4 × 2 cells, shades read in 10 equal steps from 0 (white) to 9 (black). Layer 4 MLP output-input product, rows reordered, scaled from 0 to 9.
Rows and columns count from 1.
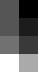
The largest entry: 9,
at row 1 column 2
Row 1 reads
6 9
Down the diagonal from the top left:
6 8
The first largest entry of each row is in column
2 2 2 2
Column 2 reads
9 8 7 3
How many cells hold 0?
1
